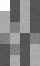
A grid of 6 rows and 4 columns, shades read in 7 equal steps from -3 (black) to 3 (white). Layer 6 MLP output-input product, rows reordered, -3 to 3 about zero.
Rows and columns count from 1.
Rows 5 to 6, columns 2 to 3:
0 -1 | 1 -1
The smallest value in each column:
-1 -1 -1 -1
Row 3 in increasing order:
-1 0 1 1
